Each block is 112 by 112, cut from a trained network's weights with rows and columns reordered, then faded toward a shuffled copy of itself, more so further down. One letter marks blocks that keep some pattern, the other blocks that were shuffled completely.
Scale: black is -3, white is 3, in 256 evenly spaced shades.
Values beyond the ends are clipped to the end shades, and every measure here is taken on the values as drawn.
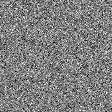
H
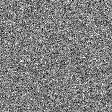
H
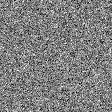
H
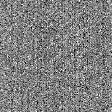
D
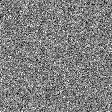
H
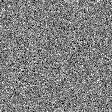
H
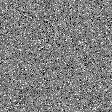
H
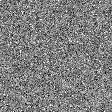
H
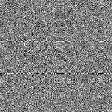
D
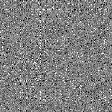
D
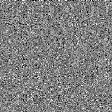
D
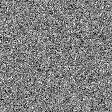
H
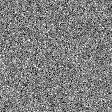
H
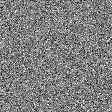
H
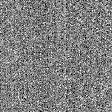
D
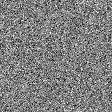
H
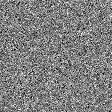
H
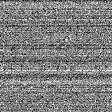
D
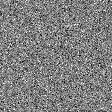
H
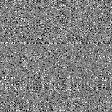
D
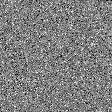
H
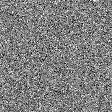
H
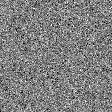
H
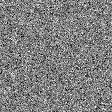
H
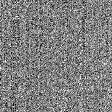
D
